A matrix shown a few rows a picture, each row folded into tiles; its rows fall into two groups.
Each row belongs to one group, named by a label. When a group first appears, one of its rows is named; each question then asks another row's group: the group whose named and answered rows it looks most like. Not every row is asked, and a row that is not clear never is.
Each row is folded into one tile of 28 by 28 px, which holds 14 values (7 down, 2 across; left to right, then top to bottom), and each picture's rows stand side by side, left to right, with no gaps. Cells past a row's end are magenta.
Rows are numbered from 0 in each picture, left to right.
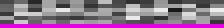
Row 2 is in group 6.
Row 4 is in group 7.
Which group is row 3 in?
6
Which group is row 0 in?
7
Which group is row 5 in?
6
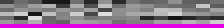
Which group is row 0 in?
6
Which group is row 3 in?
7
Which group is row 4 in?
7
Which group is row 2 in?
7
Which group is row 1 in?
7
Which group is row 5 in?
6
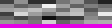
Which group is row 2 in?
6
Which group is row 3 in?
7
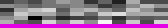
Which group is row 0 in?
7
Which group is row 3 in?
6
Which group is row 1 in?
6
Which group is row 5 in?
6
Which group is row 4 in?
6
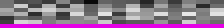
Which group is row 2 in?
7
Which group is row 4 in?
7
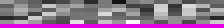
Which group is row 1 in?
7
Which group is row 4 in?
6
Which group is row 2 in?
6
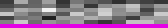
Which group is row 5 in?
7
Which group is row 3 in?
7
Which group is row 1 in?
6
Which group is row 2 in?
7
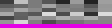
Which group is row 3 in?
7
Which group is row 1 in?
7
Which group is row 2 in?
7
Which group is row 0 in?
6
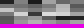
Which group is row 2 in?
6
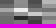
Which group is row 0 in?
6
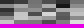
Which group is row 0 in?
7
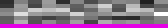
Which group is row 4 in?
6
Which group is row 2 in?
6
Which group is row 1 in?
6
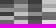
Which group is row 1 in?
6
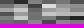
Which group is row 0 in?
7
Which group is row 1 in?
7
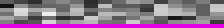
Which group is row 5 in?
7
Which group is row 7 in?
7
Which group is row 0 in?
7
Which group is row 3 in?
7
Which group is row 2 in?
6
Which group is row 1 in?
6
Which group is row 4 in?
6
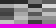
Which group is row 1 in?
7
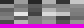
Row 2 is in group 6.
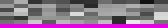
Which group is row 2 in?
7
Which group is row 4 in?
6
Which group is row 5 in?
7
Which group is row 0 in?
6
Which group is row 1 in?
7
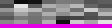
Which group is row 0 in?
7
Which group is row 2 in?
6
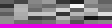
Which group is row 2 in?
7
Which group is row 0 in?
7
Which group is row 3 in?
6
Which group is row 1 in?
6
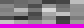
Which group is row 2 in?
6
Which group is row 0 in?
6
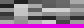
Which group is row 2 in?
6
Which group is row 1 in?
6
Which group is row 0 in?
7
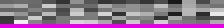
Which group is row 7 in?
6
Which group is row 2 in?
6
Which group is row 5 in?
6
